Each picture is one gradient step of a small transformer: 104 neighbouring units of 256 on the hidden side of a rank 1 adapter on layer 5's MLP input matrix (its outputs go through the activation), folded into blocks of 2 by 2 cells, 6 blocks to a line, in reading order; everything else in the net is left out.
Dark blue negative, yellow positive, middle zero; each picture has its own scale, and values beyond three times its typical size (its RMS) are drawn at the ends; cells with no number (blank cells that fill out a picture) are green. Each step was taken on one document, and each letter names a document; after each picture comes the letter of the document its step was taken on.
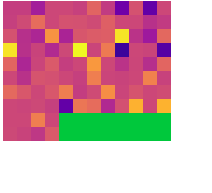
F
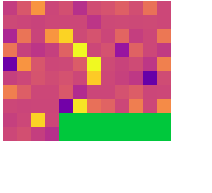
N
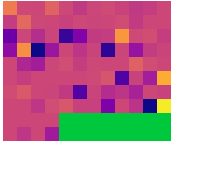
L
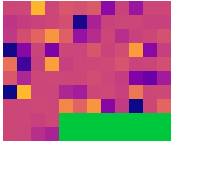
F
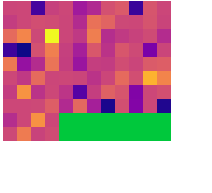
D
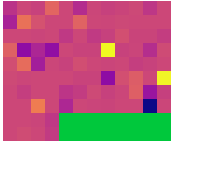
L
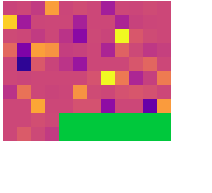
L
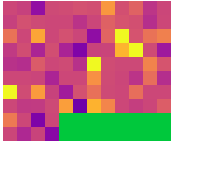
N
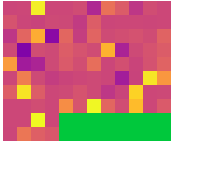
F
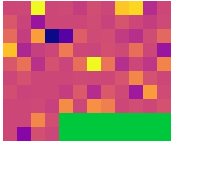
D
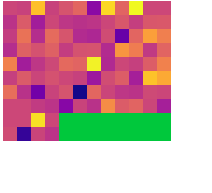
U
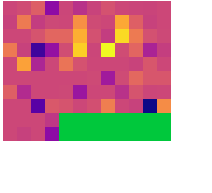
L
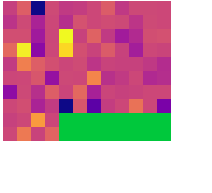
N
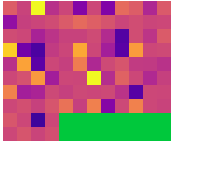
N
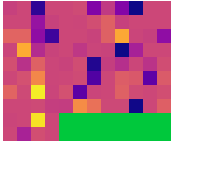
U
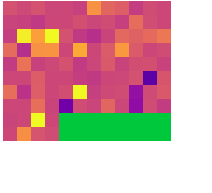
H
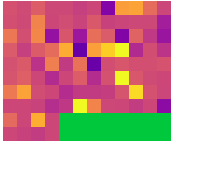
F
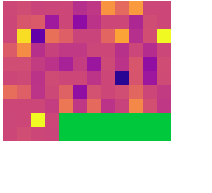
U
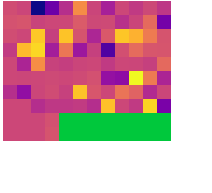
L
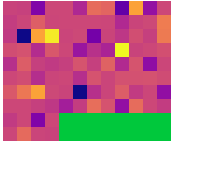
U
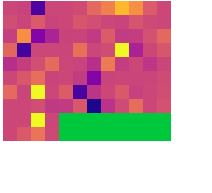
U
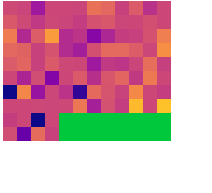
F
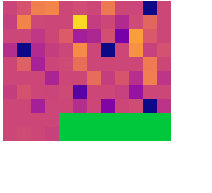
L
